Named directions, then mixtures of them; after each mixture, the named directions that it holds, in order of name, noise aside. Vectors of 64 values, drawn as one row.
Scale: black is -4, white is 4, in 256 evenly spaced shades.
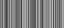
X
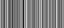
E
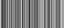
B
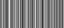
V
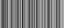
B, V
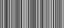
X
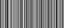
E, V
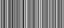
E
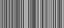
E, X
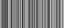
B, V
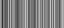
B, X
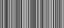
X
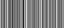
E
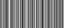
V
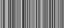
E, X
